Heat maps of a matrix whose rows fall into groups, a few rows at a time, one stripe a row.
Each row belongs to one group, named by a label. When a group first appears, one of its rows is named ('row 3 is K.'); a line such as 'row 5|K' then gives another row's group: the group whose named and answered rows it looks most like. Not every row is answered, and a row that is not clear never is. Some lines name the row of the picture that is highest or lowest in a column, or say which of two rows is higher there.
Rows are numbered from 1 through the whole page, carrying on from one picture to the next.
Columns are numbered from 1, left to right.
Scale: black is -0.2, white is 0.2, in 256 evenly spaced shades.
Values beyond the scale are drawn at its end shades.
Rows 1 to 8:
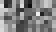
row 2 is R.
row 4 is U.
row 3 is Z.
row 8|Z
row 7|Z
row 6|Z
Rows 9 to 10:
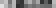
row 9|Z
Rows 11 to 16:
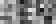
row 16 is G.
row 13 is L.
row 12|R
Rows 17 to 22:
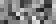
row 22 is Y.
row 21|U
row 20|G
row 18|G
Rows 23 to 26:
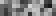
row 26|Y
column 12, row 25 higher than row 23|Yes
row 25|Y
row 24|G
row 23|G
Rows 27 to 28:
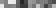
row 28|Z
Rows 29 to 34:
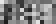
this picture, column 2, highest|29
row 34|Y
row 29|Z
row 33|R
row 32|Y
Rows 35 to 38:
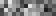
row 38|Y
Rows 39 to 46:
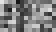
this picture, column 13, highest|41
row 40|R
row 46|Z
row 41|R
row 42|G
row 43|Y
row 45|Y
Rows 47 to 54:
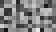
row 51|U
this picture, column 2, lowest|54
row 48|U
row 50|R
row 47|U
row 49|R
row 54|Y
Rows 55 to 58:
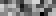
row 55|Y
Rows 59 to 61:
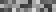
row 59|Y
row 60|G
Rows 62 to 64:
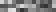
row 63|U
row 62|Z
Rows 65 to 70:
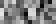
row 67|L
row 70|R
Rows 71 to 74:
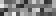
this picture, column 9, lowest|72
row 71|G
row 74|U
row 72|Z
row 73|Y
